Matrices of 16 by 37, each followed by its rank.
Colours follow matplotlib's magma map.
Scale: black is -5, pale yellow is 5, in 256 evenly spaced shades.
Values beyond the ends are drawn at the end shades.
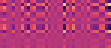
one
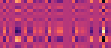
one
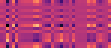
one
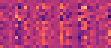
three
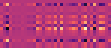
one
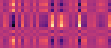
one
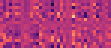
three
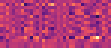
three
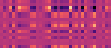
one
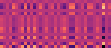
one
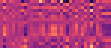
three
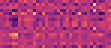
three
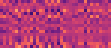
three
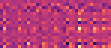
three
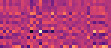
three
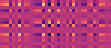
one
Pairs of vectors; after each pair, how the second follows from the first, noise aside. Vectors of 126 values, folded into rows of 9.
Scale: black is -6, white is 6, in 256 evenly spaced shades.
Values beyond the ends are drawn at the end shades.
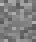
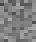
negated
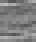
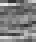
scaled up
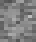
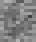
negated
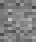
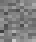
wrapped around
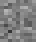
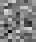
scaled up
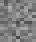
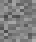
wrapped around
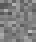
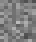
wrapped around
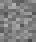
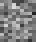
scaled up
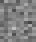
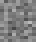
negated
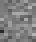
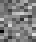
scaled up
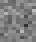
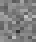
wrapped around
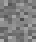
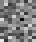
scaled up
